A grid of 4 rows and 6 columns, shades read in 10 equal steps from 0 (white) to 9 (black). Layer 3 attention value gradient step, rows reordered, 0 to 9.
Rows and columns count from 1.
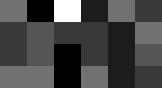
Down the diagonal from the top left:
5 6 9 5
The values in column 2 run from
5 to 9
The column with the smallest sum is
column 1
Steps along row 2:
down up same up down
